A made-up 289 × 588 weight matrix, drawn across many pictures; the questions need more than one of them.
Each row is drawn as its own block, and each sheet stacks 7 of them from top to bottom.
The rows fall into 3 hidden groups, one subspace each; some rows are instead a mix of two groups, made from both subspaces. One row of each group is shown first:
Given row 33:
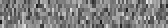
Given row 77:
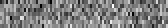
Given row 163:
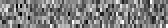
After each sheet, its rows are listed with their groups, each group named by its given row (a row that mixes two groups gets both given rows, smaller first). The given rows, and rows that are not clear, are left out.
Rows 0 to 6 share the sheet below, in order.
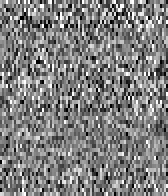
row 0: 33 and 77
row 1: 163
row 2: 33
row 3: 77
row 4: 33
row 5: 33 and 163
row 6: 33
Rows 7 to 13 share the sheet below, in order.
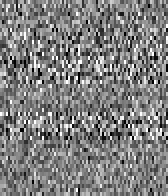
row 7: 163
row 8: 77
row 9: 77
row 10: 77
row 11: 77
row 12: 163
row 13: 77
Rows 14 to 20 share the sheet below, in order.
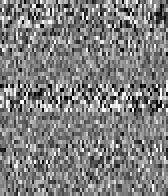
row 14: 33
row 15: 163
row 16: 163
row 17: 77
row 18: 163
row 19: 163
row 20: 163
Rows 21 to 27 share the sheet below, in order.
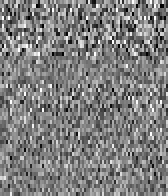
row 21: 33
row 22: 33
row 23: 33
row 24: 77
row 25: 77
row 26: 77
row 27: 163
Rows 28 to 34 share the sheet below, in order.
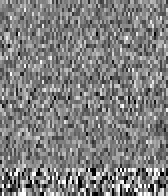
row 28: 77
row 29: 33 and 163
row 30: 77
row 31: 163
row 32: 33
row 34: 33
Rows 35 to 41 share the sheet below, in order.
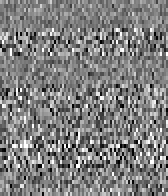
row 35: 77
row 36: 163
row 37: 163
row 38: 163
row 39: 77
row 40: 77 and 163
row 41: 77
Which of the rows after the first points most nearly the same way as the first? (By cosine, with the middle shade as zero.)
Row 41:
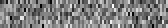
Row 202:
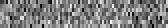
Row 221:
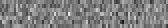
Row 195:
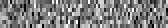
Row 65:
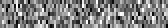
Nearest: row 202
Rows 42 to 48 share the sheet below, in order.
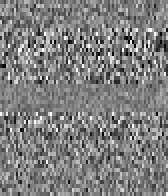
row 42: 33 and 163
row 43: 33 and 163
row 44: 163
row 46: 77
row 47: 163
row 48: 163
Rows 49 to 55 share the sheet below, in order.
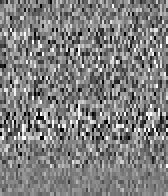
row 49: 77
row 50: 77
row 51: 163
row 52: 77
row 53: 33
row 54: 163
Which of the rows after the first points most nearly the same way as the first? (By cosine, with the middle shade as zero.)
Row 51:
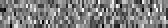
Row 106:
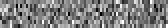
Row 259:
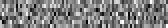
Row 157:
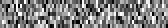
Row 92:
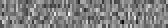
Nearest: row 92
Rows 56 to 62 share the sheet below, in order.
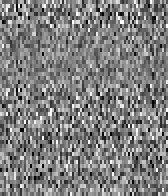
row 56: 163
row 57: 33 and 77
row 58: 163
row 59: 163
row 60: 77
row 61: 77
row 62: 77
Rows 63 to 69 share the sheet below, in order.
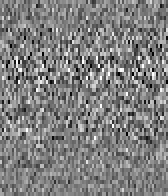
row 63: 33
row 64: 77
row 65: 163
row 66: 33
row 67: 33
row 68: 33
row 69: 163
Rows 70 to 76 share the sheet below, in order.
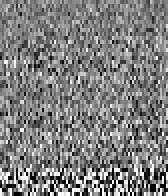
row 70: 163
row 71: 33 and 163
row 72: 77
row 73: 77
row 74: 77
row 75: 77
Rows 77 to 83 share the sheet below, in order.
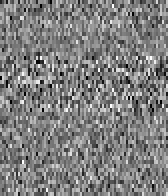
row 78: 33 and 163
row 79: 33
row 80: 77
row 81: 163
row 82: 33
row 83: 163
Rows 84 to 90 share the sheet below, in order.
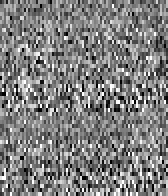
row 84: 77
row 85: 33
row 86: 33
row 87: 163
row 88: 77
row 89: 77
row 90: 163
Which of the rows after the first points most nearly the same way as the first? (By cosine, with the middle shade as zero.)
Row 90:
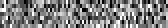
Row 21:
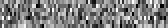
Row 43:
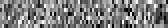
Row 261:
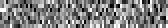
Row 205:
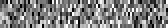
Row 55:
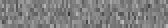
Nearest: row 261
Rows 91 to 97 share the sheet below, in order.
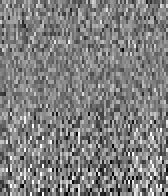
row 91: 33
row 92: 163
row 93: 163
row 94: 163
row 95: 77
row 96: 77
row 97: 77
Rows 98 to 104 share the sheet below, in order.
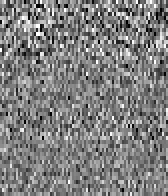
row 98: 33
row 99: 33
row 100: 33
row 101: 163
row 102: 77
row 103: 163
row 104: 163
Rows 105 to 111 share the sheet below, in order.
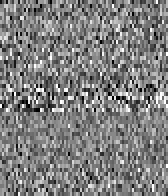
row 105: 77
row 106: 163
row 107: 77
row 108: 33
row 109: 163
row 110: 163
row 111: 163
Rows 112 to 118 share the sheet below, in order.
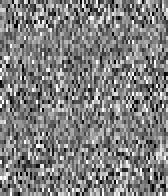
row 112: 163
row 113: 77
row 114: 33
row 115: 33 and 77
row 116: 163
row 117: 33
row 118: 163
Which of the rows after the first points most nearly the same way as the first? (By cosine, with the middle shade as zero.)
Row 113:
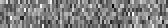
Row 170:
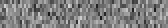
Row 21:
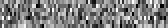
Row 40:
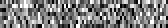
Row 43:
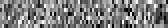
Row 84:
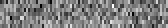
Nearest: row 40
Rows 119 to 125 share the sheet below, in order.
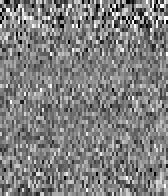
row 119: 33
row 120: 163
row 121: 77
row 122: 77
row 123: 33
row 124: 163
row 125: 33
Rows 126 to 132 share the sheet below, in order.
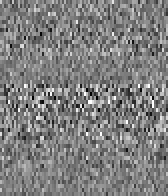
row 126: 77 and 163
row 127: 77
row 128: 77
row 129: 163
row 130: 33
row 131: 33
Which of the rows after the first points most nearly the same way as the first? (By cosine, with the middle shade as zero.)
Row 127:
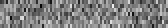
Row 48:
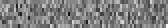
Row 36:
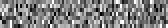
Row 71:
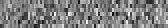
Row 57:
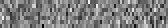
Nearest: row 57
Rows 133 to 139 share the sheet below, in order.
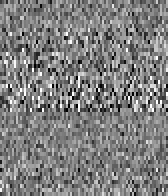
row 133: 77
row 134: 33
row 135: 77
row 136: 77
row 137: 163
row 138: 33
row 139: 33 and 77
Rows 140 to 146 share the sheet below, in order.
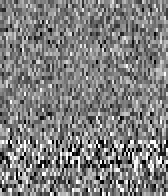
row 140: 163
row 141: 33 and 77
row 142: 33
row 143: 77
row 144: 77 and 163
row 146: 163
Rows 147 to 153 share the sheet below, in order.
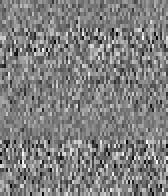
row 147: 77 and 163
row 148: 163
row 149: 163
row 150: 77
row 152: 33
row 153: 77
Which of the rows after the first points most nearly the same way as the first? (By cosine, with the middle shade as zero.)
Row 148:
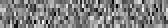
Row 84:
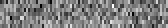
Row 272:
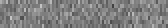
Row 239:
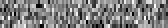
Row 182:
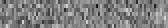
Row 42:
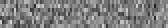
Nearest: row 42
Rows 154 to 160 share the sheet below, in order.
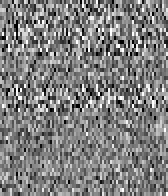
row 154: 163
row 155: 163
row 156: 163
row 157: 163
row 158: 33
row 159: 77
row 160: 163
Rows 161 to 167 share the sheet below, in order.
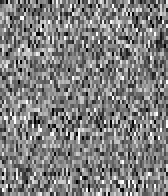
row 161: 77
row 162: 33
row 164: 33
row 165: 77
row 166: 163
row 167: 163
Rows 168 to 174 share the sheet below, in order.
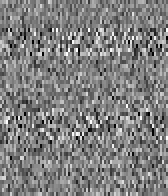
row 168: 33 and 77
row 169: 77
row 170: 33 and 77
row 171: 33
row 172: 163
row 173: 77
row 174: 163
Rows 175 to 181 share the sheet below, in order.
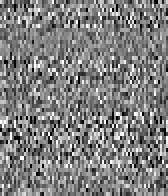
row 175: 33 and 77
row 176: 77 and 163
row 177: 77
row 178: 33 and 77
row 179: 163
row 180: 77
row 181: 33
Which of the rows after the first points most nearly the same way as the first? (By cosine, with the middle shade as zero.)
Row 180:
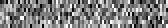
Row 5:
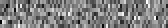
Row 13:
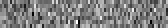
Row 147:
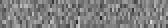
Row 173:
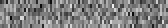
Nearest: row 173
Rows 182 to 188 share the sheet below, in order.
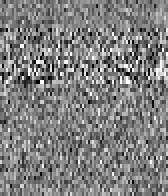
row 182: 33
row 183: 77
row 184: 33
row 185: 163
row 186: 163
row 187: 33 and 77
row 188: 77
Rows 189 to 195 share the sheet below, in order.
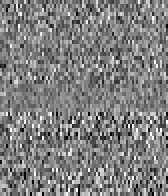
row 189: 163
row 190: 77
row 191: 163
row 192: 163
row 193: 77
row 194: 33 and 163
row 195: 77
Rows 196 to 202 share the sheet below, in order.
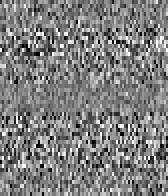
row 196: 77
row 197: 33
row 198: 163
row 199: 33
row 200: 163
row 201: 33
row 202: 77
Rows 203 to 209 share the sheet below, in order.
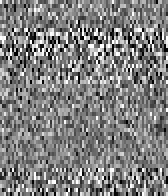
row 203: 77
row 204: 163
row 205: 77
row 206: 163
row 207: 33
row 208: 163
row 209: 77 and 163
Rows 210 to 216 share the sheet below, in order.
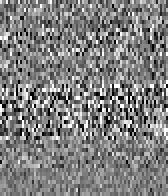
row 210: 77
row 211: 163
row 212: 163
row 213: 163
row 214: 33
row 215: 33
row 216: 77
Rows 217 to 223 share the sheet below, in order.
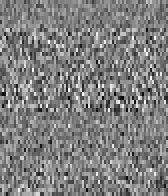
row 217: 33
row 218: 33 and 77
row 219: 77 and 163
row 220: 163
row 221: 163
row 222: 77
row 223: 33
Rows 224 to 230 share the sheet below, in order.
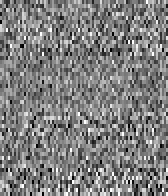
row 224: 33
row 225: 77
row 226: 77
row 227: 77
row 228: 163
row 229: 33
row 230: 77
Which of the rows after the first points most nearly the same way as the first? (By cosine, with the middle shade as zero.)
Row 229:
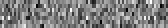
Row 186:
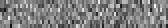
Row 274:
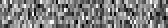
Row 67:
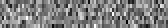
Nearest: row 274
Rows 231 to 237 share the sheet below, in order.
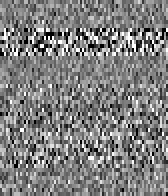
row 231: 163
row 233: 77
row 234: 77
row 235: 77
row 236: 163
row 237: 163
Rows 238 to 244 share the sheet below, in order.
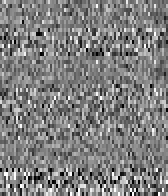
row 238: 33
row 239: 33 and 163
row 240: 33
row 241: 163
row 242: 163
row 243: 77 and 163
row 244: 77
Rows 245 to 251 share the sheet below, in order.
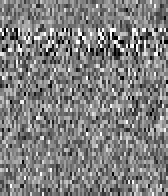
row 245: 33
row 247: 163
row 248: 77
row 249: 33
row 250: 33
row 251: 77
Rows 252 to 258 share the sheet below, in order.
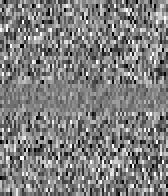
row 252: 33
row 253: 77
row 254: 33
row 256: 33
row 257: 77
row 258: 33 and 163
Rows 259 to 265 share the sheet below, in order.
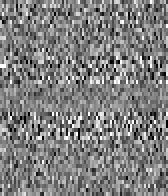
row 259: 163
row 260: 163
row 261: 163
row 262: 77
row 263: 77
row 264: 163
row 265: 33
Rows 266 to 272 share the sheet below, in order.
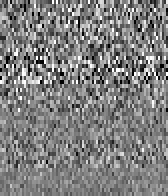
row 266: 77
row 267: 163
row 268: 33
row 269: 163
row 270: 163
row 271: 163
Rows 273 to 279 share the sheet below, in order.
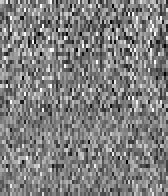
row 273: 77
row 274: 33 and 77
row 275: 33
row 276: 77
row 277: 77
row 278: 33
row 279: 77
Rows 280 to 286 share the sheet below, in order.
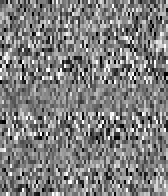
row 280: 77
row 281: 33
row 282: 33
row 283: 33 and 77
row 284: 163
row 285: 163
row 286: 33
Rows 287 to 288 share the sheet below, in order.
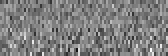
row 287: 77
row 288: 77
